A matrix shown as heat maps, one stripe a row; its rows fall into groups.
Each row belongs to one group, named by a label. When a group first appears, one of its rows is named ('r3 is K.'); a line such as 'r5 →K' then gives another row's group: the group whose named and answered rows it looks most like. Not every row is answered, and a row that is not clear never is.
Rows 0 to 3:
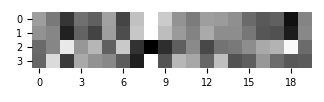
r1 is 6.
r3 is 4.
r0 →6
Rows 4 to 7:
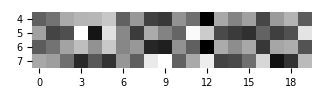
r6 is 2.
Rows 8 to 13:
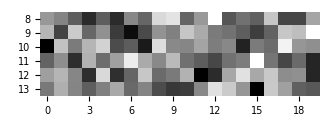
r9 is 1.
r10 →4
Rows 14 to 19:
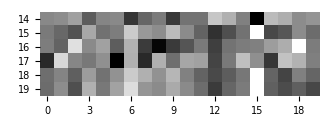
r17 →4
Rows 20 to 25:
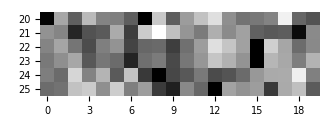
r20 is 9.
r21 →6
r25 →2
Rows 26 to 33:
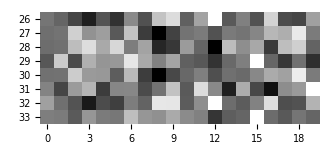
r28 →2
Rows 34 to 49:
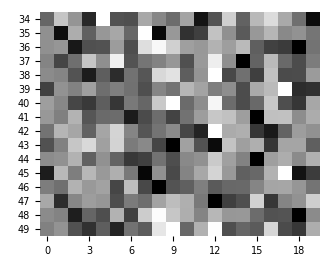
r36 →6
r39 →9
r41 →1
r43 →2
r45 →9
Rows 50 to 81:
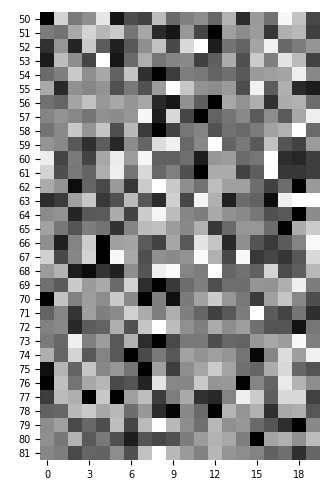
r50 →4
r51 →2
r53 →4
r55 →9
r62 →6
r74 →1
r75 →9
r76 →4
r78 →2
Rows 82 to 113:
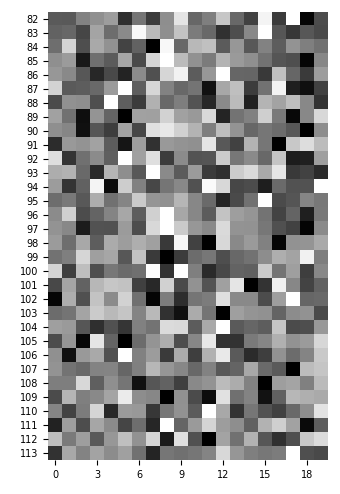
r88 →4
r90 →6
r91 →4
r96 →6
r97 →6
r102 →9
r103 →2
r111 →9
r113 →9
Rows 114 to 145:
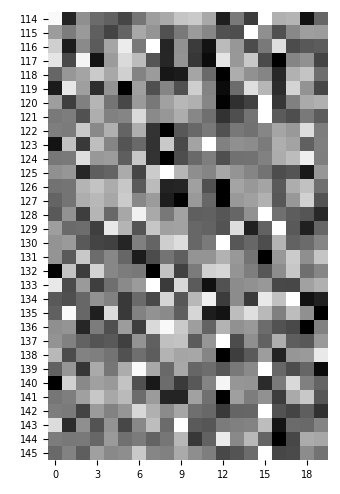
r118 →2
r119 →4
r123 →9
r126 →2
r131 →1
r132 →9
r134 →9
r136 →6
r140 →9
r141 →2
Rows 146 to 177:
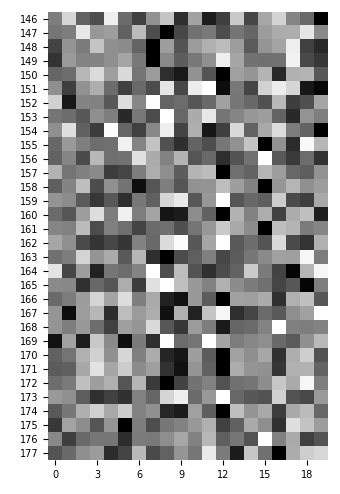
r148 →9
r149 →9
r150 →2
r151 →9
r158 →1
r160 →2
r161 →1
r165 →6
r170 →2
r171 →2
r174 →2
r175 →4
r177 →4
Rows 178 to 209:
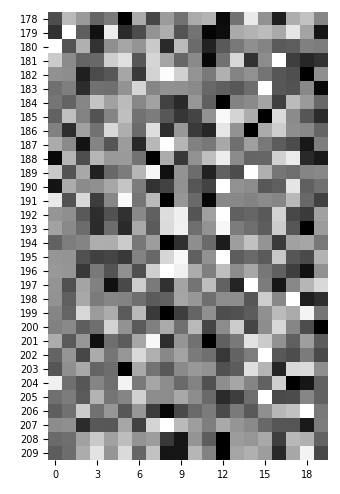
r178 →4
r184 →2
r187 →6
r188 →9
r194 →2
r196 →6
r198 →9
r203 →4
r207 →6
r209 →2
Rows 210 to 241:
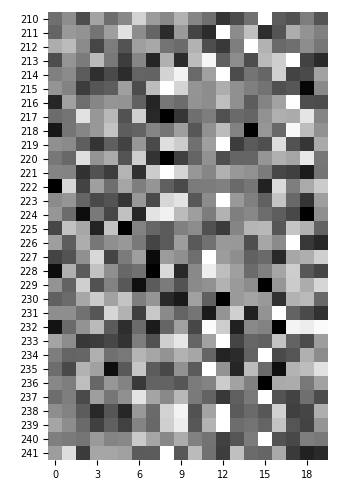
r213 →9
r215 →6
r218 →4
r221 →6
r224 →6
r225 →4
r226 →9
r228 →9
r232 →4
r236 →1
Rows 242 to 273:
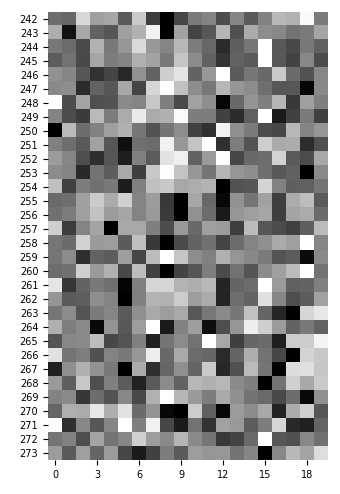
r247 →6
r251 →9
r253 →6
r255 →2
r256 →2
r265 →4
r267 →4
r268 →1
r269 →6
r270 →2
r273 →1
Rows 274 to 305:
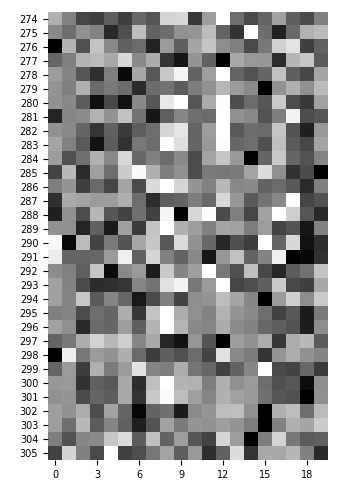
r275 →4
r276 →9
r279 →1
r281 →9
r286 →6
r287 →9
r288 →9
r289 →6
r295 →6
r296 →6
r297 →2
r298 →9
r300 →6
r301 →6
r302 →1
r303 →1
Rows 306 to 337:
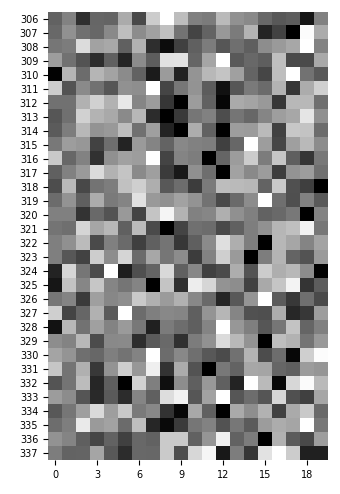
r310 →9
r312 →2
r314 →2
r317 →2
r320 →6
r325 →9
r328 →9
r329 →1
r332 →4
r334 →2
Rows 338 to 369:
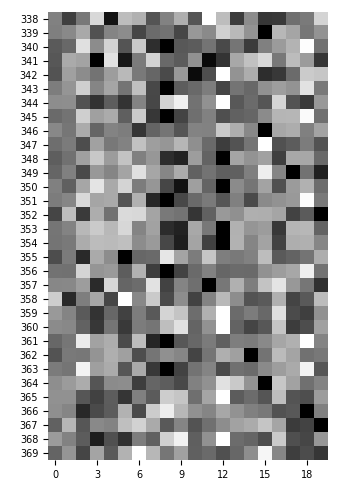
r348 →2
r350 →2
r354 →2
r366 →6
